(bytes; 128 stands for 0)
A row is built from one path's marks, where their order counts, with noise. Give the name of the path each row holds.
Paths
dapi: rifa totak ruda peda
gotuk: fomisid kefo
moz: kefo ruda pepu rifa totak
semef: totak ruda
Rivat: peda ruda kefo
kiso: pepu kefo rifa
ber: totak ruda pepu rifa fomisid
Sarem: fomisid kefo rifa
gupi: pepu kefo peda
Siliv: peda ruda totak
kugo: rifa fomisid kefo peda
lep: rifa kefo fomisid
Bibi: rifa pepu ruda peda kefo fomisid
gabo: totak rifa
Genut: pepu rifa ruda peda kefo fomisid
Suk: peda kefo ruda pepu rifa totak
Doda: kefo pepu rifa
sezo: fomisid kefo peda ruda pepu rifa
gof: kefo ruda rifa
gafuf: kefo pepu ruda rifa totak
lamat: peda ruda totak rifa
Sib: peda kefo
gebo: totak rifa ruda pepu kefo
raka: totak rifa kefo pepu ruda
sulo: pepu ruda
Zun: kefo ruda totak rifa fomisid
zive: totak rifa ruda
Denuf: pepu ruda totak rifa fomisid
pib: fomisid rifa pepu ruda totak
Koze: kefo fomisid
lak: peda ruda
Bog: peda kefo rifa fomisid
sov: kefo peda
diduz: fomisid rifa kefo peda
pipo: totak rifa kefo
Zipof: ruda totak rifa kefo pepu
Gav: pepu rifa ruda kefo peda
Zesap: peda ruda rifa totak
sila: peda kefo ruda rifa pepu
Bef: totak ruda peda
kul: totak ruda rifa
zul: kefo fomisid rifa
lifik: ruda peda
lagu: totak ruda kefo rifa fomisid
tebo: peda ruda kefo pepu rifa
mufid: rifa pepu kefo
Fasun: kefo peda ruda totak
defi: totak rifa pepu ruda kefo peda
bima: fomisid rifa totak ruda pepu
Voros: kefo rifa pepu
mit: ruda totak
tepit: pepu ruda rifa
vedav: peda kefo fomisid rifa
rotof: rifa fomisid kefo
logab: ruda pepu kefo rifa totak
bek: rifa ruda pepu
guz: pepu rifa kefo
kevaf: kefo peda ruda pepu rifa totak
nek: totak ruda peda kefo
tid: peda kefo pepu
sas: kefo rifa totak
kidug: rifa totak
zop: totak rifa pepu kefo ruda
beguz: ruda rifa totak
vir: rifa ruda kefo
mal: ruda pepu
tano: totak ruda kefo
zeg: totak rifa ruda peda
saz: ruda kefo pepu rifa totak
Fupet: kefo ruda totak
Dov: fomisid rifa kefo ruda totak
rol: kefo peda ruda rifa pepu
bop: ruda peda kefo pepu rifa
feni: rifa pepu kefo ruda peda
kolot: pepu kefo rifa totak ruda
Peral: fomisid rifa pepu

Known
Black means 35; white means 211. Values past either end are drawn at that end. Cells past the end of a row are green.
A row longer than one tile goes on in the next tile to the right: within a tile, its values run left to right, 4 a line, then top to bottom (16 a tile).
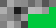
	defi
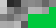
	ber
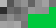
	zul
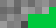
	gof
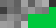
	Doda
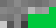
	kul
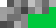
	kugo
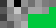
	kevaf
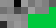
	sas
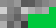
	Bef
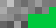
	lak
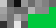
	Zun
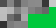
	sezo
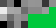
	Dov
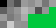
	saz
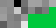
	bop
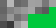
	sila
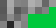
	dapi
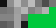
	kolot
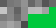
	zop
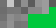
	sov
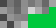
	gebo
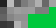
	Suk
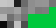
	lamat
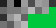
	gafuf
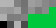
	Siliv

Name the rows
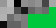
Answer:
diduz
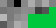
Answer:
beguz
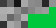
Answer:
pib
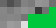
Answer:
mal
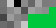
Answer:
rol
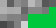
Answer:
mufid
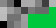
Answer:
bima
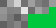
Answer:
gupi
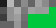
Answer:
Fasun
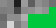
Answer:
Voros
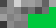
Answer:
gotuk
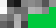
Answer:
lagu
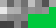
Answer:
vir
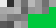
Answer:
rotof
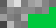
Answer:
tid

